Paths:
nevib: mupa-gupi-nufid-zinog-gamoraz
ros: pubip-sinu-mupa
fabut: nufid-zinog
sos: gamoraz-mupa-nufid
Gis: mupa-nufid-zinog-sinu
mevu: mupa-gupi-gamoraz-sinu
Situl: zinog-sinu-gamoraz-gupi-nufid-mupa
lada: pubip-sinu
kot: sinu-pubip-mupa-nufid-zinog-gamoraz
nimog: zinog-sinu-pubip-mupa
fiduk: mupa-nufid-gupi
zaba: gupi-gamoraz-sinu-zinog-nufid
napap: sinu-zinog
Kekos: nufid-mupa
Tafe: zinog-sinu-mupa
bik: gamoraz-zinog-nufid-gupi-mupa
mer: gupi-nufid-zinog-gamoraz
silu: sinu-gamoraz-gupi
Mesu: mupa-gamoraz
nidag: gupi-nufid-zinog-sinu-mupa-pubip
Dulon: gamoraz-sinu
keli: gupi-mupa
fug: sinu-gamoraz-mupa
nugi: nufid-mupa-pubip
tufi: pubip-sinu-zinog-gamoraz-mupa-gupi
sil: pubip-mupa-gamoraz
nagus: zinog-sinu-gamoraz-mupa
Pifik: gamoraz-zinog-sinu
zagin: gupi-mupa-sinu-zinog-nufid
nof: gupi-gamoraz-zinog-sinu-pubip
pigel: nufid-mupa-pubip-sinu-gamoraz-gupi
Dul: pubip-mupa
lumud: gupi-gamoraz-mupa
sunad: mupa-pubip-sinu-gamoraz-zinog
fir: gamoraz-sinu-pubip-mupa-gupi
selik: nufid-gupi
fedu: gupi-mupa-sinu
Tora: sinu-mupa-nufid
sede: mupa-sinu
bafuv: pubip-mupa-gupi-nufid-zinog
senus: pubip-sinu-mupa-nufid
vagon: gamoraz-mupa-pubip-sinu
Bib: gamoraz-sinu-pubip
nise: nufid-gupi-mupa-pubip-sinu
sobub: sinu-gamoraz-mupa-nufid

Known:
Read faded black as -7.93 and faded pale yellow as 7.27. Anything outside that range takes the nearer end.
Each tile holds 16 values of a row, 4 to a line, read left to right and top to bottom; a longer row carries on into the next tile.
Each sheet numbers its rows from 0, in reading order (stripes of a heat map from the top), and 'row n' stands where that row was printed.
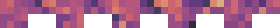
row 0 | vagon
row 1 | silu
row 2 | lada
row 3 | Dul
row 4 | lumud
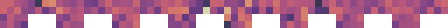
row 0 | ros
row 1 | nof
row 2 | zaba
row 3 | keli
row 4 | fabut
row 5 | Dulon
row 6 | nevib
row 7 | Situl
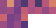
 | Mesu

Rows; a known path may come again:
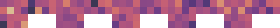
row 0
selik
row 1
fug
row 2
zaba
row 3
sil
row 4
Gis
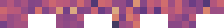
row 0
bik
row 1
Tafe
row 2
fabut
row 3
lumud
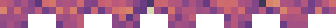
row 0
nimog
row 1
zagin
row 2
keli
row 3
sunad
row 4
ros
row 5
bafuv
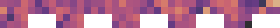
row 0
Pifik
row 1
mer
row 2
sobub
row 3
fiduk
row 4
Dul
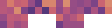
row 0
Tora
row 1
sos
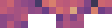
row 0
vagon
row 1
fedu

